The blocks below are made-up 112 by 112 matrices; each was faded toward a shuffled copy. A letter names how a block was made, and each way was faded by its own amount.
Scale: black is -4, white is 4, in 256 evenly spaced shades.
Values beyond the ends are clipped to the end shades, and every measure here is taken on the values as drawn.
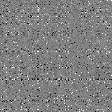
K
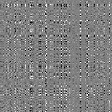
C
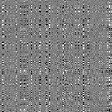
C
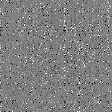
K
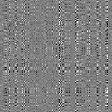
C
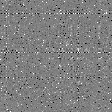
K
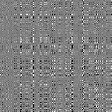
C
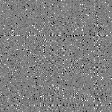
K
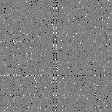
K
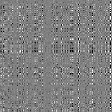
C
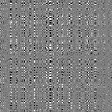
C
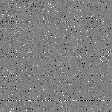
K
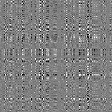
C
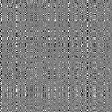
C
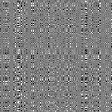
C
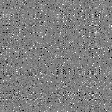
K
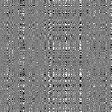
C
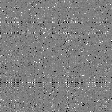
K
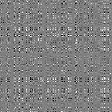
C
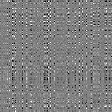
C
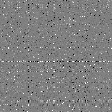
K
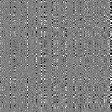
C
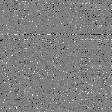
K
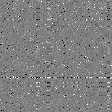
K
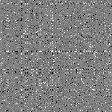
K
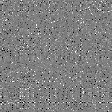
K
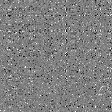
K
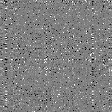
K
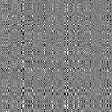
C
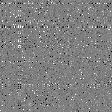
K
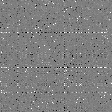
K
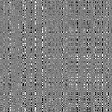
C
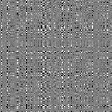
C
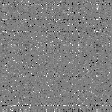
K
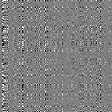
C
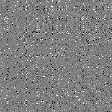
K
